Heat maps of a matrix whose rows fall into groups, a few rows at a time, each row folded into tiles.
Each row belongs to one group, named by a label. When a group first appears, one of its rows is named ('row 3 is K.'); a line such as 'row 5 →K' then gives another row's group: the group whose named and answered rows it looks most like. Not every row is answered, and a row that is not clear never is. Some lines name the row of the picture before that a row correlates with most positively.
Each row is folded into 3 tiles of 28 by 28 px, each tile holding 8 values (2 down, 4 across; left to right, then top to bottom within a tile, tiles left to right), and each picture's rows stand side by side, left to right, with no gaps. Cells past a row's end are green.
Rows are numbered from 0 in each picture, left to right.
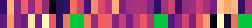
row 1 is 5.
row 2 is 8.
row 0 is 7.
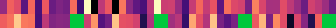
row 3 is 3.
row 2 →3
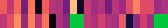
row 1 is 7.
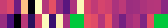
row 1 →3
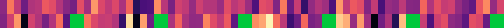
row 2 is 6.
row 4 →3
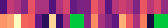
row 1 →6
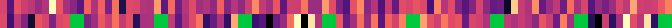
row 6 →5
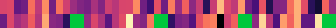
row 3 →7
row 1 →7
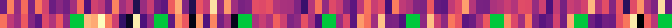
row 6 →3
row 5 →7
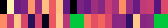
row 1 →8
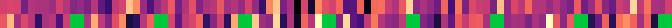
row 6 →7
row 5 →8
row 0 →3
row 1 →7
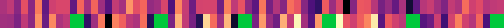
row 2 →6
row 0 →8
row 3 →7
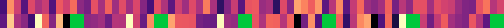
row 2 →8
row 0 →6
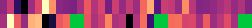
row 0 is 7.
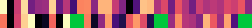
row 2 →6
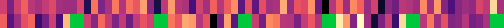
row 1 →5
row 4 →3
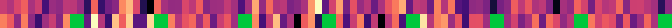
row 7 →5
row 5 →5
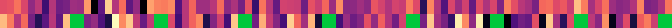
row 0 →3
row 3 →6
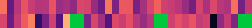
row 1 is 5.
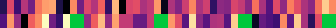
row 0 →7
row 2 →3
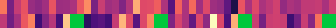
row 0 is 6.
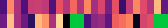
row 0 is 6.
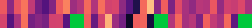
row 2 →6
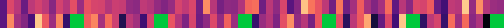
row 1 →3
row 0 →6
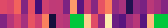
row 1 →3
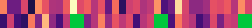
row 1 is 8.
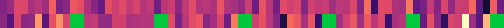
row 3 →6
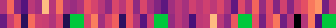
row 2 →7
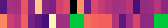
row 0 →8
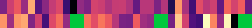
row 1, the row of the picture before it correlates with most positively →1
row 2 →6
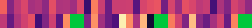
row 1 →6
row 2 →3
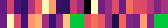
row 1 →5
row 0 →7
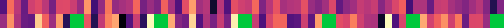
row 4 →8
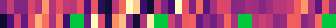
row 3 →7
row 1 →7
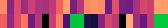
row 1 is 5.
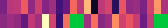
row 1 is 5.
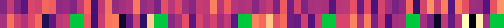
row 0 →7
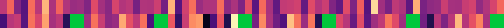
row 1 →6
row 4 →8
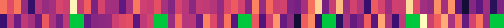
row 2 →6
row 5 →5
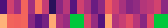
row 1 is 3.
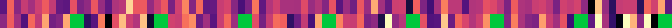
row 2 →5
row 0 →7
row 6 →6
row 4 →8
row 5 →3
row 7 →6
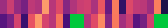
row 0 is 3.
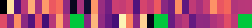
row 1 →6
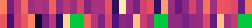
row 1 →8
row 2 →8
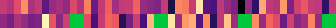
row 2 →5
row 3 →5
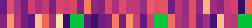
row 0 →6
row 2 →8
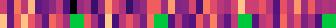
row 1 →3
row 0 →5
